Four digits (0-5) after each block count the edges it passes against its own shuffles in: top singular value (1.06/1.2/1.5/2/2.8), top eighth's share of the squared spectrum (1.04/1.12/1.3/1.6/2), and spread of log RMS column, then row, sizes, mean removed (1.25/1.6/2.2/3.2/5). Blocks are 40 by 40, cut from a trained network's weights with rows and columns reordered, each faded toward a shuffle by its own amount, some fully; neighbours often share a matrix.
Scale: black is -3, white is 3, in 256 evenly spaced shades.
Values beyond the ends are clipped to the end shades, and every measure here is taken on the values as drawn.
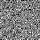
3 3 0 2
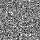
2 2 1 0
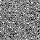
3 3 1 0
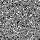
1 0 0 0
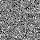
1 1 0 0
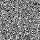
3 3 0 0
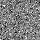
0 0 0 0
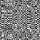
4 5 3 2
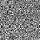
3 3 1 1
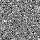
2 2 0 0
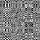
4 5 3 2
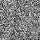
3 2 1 0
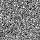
0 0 0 0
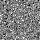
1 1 0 0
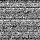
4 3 0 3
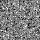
1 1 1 0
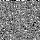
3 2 0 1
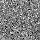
0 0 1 0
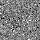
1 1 0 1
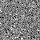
1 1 0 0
